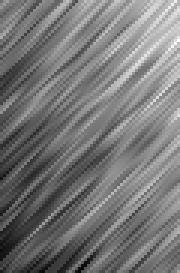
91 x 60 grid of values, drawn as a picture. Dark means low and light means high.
Ninth with the lowest average: bottom left. Slope: up to the top right. Histogram: bell-shaped. Ninth with the highest average: top right. Grain: diagonal, up to the right. Mirror symmetry: none.
